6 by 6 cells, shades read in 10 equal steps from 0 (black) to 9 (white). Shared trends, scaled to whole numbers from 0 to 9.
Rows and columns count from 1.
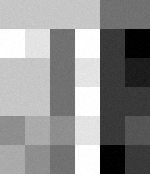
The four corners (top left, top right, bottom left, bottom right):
7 4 6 2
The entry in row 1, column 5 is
4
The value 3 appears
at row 5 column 6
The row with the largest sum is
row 1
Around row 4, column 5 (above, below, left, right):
2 2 9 2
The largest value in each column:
9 8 7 9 4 4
